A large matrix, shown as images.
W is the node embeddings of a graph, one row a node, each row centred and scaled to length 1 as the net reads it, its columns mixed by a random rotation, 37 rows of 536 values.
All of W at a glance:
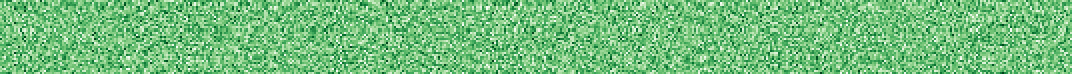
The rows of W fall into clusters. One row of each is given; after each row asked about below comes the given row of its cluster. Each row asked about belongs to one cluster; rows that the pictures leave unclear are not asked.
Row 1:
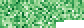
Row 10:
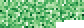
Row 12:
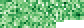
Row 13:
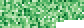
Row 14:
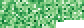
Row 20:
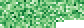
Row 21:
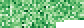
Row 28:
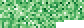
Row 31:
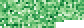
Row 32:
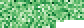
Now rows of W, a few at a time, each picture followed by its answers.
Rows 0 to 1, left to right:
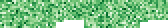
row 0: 12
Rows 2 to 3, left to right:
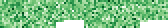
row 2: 1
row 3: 32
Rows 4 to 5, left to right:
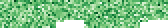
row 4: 32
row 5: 20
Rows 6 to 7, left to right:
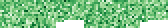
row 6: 21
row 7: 14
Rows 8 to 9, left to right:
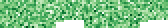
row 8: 10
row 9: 31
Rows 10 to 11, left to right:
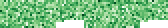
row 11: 32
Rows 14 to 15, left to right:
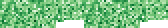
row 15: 14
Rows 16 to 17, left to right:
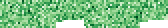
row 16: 13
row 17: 31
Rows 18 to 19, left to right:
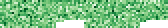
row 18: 20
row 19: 13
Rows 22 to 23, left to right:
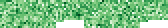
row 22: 12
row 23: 1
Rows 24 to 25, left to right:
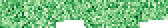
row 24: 1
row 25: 31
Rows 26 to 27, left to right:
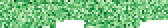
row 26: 32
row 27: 14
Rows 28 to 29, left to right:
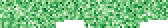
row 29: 28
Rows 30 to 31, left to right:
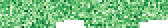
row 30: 21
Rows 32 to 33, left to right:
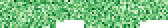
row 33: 10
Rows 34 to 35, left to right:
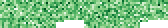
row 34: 28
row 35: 20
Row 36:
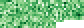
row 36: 12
